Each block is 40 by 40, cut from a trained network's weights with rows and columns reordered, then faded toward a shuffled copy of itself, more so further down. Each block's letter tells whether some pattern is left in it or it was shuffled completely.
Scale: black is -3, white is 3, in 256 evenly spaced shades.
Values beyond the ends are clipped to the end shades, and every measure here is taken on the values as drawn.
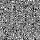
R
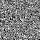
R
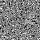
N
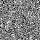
N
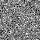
N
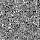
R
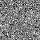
R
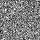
N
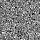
R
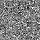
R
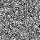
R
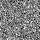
N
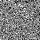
N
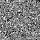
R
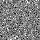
N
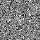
R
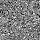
N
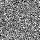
N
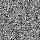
N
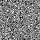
N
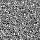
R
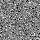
N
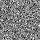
N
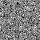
N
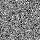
N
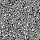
N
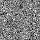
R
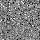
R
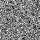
N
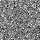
N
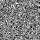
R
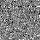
R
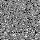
R
